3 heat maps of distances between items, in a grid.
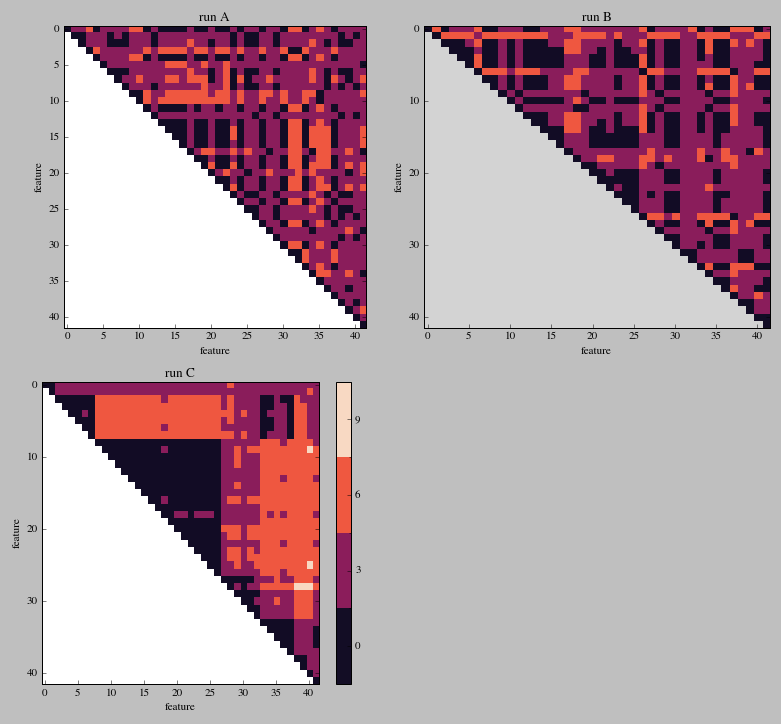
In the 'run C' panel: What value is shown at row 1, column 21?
3
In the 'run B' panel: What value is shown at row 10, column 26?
3
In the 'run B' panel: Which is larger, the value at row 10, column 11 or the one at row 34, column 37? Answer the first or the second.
the second
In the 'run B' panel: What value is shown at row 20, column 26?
3
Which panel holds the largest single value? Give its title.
run C
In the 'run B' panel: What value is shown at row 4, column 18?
3
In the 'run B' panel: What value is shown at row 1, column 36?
6
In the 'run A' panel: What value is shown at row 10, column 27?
6
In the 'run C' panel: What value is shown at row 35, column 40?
3
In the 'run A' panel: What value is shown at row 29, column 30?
3
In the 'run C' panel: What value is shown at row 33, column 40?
3
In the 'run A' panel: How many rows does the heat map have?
42
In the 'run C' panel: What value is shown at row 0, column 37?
3
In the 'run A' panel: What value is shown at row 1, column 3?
3
